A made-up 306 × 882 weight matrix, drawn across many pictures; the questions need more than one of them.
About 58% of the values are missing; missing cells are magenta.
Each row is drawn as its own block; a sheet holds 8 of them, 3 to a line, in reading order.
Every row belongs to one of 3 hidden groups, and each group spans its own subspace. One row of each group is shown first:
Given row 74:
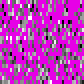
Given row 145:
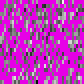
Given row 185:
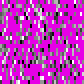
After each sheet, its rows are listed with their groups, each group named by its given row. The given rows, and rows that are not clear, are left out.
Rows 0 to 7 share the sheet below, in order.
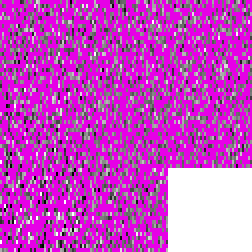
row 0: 145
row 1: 74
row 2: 185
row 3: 145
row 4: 145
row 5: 74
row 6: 185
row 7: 145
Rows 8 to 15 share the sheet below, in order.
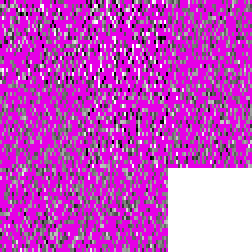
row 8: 74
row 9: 185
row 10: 74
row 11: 145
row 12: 145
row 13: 185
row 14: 185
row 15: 145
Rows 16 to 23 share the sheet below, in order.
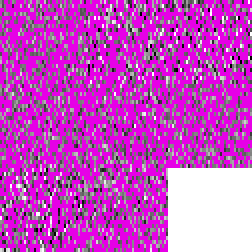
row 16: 74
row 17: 145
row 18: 185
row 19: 74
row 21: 185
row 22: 145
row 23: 74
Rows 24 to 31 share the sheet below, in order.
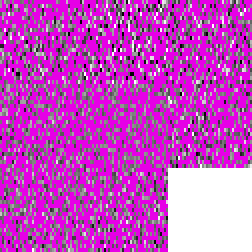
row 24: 185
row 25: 185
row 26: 185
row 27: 74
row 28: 145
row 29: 74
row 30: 74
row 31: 185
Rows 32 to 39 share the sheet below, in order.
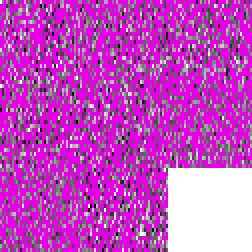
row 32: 145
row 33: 185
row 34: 185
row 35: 145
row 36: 145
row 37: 74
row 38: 185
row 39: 185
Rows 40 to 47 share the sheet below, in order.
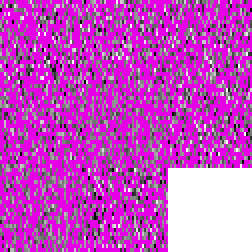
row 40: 185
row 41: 145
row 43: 74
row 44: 185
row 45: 74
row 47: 145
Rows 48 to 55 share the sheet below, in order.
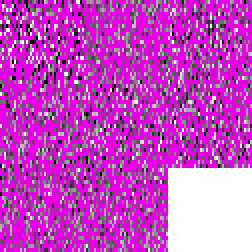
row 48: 145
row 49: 185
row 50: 145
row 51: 145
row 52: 74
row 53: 185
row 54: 145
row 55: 145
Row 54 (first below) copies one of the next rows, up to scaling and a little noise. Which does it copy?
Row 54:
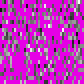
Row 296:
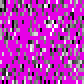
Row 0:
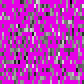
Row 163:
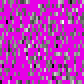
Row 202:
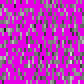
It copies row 296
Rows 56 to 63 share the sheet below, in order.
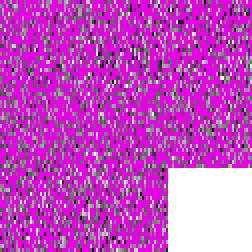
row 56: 185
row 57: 185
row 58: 145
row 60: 145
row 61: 74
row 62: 145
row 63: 74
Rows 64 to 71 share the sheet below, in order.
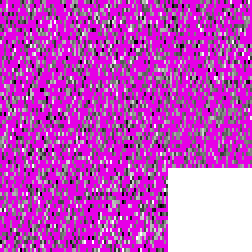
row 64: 185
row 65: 185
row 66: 185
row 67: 74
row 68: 74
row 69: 185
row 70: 185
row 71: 185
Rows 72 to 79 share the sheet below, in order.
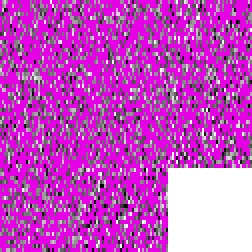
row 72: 145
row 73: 74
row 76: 185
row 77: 185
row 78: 74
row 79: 145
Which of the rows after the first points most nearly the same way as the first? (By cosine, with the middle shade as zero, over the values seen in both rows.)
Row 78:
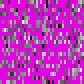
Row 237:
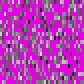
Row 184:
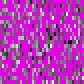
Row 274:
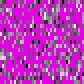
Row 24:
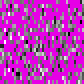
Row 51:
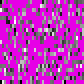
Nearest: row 237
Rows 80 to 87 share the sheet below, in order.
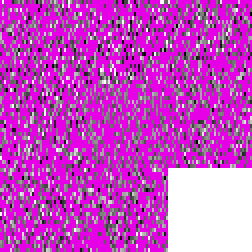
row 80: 74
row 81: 145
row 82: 145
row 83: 185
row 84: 145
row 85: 185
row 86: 74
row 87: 145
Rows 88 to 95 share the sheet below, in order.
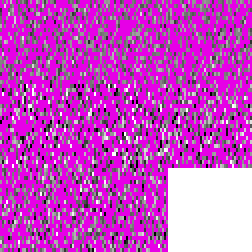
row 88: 185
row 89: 185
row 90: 145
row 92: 74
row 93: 185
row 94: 185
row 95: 74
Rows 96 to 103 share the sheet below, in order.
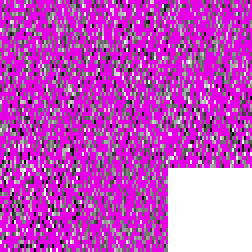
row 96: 145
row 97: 145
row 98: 74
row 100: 74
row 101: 74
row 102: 185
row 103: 74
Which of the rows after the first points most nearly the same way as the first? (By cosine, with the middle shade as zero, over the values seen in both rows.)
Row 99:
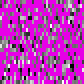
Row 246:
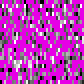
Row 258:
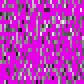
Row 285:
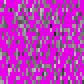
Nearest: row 246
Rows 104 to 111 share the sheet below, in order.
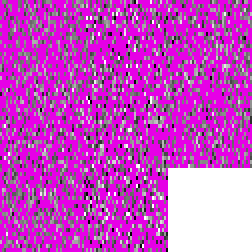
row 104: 145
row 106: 185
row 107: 185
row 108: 74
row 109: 185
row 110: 185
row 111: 74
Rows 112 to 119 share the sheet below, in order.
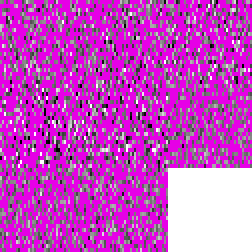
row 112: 145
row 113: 185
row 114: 74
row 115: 185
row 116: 74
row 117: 145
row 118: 185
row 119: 185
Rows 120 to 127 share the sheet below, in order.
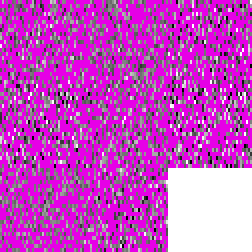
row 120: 74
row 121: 185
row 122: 74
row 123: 74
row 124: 145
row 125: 185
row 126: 145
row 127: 145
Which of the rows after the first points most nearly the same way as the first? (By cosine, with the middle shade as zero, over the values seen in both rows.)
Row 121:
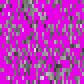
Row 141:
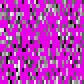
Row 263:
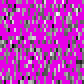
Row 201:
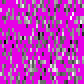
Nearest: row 141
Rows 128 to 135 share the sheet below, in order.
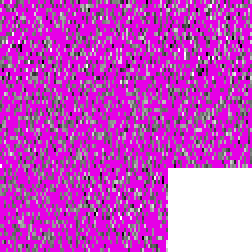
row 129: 145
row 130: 145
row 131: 145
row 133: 145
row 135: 145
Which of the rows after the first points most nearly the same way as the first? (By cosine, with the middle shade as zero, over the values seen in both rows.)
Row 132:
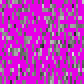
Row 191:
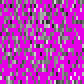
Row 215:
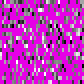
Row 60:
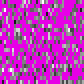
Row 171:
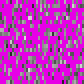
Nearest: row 215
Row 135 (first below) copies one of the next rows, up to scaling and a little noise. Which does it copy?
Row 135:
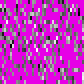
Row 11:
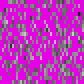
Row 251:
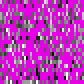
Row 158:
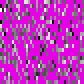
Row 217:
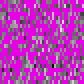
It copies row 11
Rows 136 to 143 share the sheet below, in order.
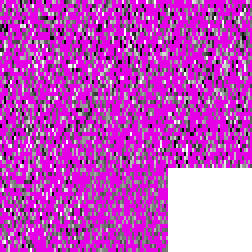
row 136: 74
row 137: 145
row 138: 185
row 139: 185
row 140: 74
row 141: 74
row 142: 185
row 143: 74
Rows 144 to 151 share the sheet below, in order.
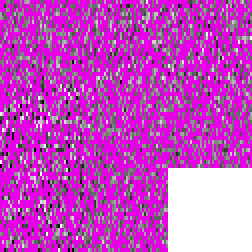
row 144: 185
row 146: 185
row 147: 145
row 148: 185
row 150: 74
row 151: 185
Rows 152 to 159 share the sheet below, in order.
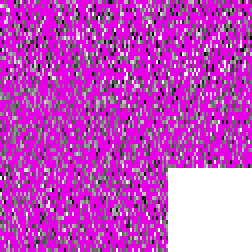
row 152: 145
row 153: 185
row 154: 185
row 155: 74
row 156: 145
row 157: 185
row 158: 145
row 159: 74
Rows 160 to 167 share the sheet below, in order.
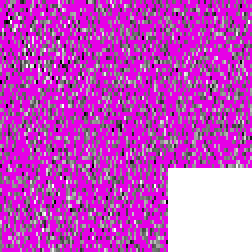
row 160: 145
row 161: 74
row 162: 185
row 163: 145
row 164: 145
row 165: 74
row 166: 74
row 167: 185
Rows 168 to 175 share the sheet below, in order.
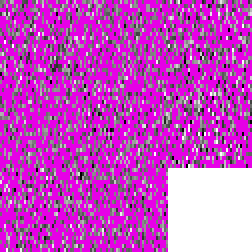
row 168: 185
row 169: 185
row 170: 74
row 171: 74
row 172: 145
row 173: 185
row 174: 145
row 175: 74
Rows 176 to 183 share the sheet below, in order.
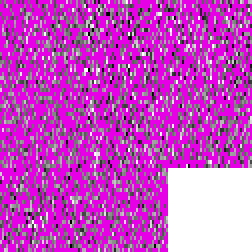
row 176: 145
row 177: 145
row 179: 145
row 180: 145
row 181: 185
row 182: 145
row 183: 185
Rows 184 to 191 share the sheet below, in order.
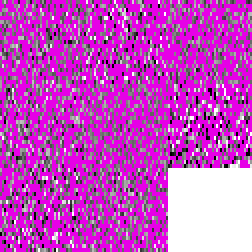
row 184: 74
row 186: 74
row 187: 185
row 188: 74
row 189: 74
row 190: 185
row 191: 185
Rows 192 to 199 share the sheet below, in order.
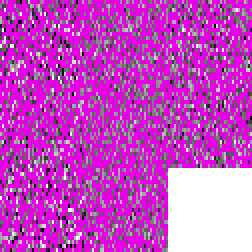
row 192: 74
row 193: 74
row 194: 145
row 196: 74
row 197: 185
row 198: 74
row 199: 74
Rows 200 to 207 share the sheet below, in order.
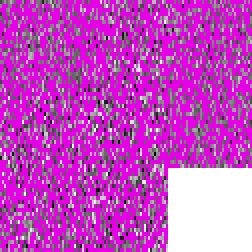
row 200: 145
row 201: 185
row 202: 145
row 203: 185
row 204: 145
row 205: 185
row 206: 74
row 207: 145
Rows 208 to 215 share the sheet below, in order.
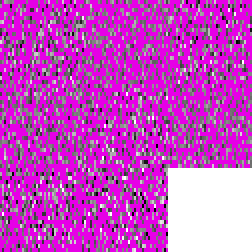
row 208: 185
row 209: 185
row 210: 74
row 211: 185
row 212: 185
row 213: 74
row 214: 145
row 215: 74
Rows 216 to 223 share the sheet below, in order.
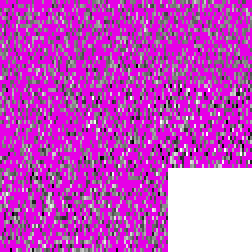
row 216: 145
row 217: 145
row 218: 145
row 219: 185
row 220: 185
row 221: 74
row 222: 74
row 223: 74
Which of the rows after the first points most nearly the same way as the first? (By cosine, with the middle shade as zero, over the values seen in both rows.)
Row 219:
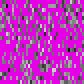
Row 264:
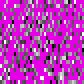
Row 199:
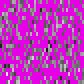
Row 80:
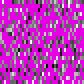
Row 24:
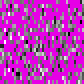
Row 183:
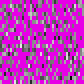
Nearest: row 183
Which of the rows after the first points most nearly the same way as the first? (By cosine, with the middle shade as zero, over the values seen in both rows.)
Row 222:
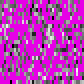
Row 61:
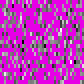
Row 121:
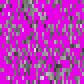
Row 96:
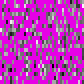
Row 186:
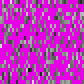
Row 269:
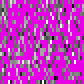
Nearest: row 61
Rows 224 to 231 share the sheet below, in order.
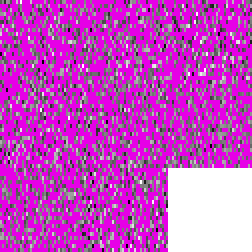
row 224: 74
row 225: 74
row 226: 145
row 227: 185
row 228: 185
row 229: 74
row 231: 185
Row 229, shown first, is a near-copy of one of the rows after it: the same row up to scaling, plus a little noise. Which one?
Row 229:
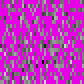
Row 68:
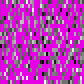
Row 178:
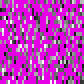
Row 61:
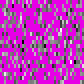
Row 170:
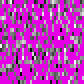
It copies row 68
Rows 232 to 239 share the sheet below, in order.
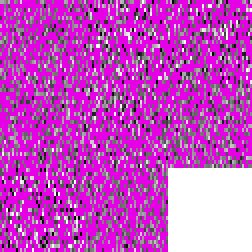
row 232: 145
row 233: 74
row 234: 74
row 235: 145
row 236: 185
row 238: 74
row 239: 185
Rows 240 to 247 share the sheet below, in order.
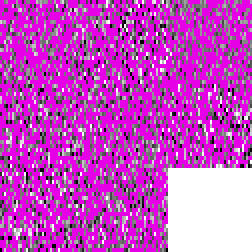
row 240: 185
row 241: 185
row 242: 185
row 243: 74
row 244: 74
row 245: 74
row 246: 145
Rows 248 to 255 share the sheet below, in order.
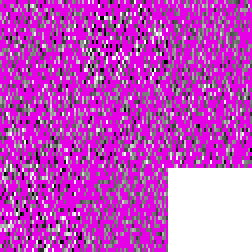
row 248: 74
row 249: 145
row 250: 145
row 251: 145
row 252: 185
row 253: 74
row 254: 74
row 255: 185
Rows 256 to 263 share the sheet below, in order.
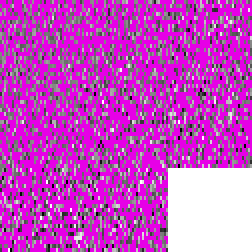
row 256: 74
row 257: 145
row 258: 145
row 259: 185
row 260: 145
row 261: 74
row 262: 74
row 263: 185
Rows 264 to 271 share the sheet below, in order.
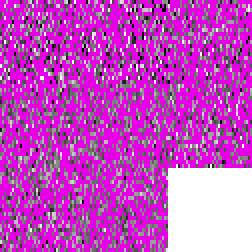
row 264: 185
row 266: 145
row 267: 74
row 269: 74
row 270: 185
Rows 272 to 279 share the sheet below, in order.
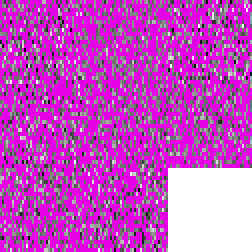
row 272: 145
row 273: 74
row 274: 145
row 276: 74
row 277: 74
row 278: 74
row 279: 185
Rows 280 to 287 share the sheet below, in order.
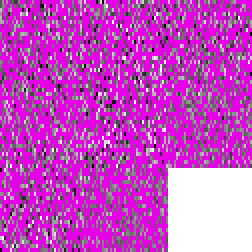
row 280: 74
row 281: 185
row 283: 145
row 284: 74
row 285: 74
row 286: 145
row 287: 145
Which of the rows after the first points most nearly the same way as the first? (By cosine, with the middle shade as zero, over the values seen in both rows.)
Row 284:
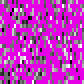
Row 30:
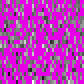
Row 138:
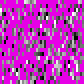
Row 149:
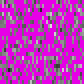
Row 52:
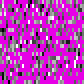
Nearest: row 52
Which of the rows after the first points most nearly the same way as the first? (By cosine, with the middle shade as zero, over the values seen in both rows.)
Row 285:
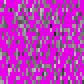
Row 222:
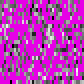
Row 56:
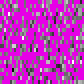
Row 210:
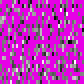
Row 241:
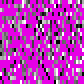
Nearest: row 210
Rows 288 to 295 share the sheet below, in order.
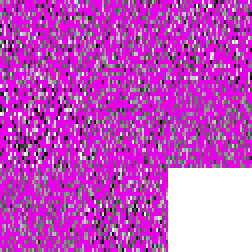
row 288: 145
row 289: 185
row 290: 74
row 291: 145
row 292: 185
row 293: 145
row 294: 74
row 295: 185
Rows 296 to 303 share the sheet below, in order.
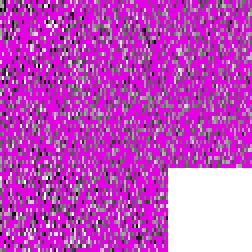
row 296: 145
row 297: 74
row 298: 145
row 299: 185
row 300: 145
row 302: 185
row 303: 185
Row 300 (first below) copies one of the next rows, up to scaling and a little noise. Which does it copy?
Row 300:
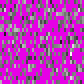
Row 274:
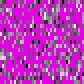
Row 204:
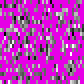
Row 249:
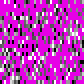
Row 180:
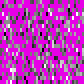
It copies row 204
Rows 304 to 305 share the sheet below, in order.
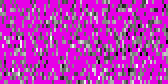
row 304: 185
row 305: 145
